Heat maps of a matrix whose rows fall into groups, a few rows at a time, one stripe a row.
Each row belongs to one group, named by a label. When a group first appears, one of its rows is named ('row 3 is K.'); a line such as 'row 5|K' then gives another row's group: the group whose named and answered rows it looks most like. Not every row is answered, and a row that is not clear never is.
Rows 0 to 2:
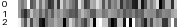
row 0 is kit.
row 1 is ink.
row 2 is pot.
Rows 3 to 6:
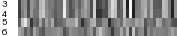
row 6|pot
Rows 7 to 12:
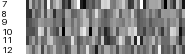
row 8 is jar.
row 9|jar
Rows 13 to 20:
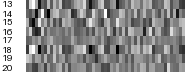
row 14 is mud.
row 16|pot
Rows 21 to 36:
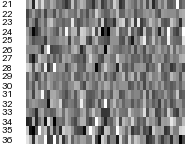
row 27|ink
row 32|mud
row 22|jar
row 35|ink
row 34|jar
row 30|kit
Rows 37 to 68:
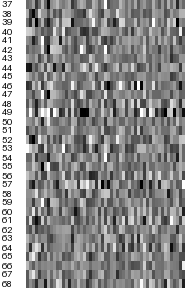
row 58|kit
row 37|mud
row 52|ink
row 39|mud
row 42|mud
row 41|mud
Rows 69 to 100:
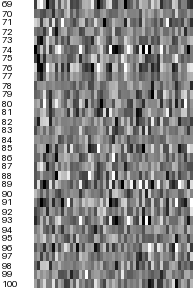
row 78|kit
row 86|mud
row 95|kit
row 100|kit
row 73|ink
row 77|ink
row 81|kit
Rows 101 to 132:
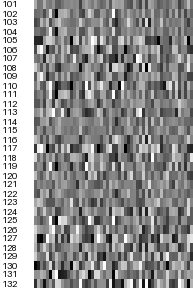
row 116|pot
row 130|jar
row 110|mud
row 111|mud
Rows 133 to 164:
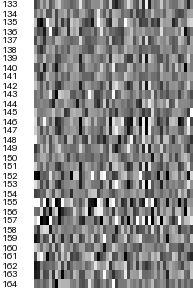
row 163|jar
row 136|mud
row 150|kit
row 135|ink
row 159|jar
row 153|pot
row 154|jar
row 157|pot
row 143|mud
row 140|mud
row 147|pot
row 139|pot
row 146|pot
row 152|jar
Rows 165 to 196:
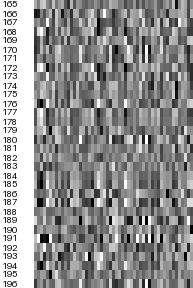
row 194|ink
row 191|pot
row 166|jar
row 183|mud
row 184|ink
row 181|kit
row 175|kit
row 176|ink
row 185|ink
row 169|jar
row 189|pot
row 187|ink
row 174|kit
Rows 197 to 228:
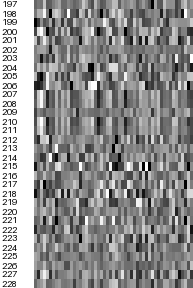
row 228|kit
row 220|kit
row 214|mud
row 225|pot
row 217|mud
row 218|jar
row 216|pot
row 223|pot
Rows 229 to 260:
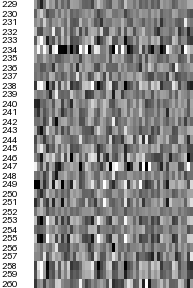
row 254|jar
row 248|mud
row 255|ink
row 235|pot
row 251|jar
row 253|ink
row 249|jar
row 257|kit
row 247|pot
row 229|ink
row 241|jar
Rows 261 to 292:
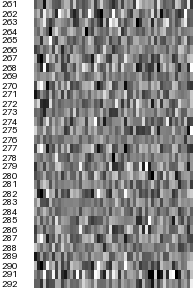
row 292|kit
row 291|kit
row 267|ink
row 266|jar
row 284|pot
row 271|jar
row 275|kit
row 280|kit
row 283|pot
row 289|jar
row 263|kit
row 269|kit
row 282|ink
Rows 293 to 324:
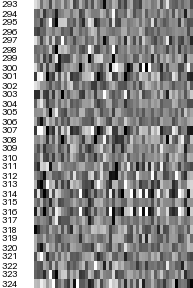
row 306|ink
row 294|mud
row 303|jar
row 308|jar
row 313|ink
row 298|mud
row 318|jar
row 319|pot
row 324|kit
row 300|pot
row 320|ink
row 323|mud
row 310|jar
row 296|jar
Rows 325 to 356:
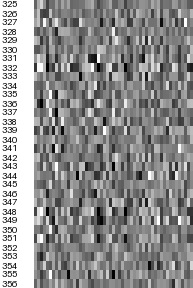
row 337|mud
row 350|mud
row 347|pot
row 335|mud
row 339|jar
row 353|ink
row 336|ink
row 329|pot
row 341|jar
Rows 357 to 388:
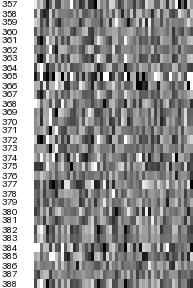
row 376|kit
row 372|ink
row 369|mud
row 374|kit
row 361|ink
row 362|mud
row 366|kit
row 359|pot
